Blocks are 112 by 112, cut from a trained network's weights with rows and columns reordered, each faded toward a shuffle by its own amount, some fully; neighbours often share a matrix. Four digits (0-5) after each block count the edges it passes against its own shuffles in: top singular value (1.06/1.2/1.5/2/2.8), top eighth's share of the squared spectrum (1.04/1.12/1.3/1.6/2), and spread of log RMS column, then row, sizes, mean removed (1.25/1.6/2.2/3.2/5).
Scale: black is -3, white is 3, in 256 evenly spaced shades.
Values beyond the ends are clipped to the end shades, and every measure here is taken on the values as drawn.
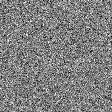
0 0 0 0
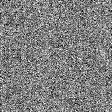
2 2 0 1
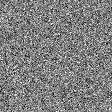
1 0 0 0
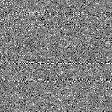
4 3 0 3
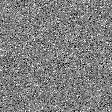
1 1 0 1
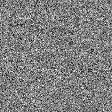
2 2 1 1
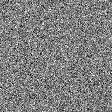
1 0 0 0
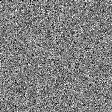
1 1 0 0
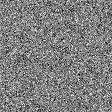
0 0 0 0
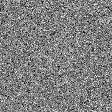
0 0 0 0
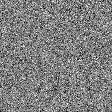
0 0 0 0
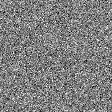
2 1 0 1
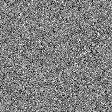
2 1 0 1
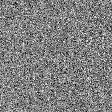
2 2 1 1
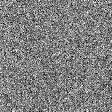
2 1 0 0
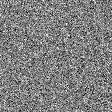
1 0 0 0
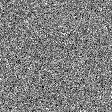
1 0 0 0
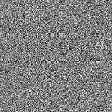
4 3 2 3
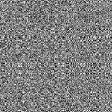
5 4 2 3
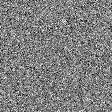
2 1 0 0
